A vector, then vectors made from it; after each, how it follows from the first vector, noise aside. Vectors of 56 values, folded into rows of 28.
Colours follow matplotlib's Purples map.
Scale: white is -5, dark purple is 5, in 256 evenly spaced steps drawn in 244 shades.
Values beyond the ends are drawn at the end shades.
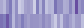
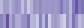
reversed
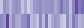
reversed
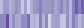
reversed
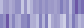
reversed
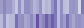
wrapped around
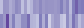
reversed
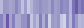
reversed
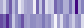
scaled up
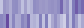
reversed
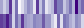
scaled up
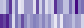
scaled up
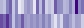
scaled up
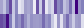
scaled up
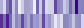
scaled up
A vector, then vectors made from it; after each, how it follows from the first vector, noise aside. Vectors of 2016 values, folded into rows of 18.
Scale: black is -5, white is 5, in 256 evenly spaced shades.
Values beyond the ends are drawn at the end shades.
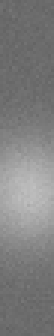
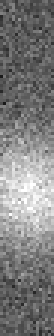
scaled up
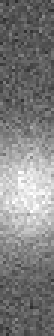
scaled up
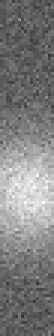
scaled up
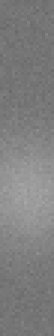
shrunk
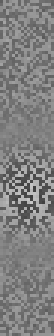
sign-scrambled
